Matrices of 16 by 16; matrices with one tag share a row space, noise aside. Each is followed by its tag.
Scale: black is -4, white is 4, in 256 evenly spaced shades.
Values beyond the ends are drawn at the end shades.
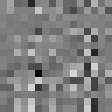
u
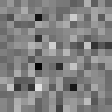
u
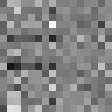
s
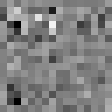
s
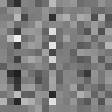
s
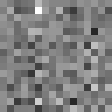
u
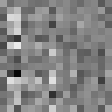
s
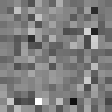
u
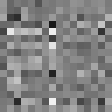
s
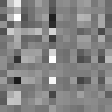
s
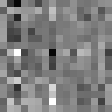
s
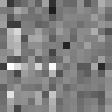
s
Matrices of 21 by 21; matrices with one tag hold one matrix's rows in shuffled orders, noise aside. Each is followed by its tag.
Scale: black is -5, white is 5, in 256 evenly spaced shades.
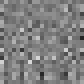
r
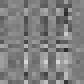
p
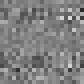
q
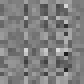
p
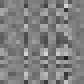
p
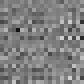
q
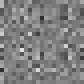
r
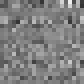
q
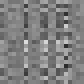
p
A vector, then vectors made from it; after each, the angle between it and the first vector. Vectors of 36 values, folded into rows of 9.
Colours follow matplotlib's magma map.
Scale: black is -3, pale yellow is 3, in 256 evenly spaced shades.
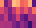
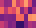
partly aligned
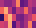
orthogonal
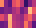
orthogonal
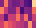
partly opposed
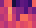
nearly opposite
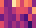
nearly parallel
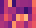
partly opposed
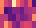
partly aligned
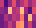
orthogonal
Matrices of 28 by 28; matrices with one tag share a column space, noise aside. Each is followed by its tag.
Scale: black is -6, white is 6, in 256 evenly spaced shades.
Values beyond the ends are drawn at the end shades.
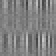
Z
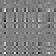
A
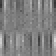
Z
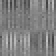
Z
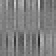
Z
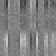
Z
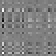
A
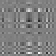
A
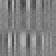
Z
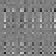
A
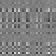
A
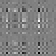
A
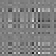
A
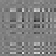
A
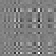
A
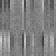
Z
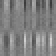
Z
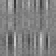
Z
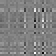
A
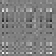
A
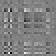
A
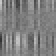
Z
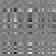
A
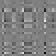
A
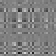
A
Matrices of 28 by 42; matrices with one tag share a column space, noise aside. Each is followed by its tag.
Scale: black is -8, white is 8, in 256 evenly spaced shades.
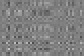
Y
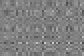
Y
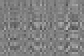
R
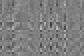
R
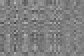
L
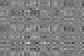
Y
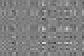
Y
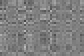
L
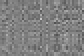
L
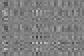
Y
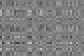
Y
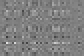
Y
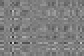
Y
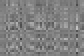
R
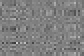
Y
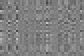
L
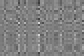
L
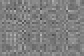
L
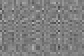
L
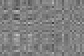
L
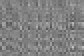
R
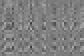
R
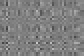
Y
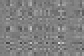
Y
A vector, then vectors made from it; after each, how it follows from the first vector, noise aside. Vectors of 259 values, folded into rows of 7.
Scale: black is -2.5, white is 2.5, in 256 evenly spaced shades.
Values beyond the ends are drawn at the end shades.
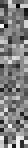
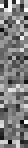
reversed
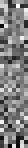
negated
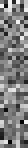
reversed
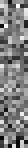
negated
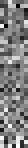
copied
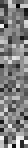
copied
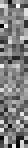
negated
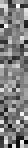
negated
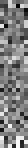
copied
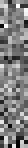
negated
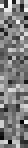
reversed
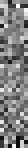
negated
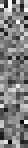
reversed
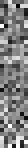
copied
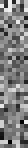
reversed
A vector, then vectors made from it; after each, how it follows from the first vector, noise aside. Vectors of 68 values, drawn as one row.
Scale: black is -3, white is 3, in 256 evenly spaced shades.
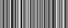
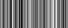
sign-scrambled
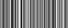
copied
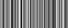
copied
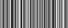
copied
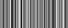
copied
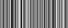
copied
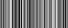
sign-scrambled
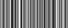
copied
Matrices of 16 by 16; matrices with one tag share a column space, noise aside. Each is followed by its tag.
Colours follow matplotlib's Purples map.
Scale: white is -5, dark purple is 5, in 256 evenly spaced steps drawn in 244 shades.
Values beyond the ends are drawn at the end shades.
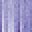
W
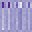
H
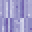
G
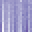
W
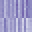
G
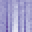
W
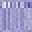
H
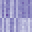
G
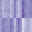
G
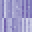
G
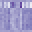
H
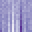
W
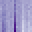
W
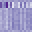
H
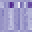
H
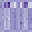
H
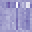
H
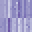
G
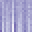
W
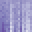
W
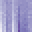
W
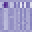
H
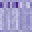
H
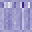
H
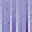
W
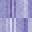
G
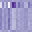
H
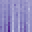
W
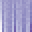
W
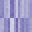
G
